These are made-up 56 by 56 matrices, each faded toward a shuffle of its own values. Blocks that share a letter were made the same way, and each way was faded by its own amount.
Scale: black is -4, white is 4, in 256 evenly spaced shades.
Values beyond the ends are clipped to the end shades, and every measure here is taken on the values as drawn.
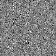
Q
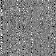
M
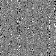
M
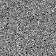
Q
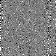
M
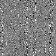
M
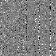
M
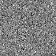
Q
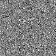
Q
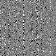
M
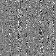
M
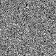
Q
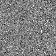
Q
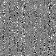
M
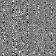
M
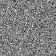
Q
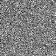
Q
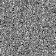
Q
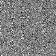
Q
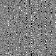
M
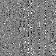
M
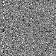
Q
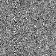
Q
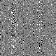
M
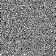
Q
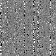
M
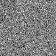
Q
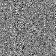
Q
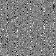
M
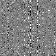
M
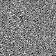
Q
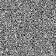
Q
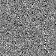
Q
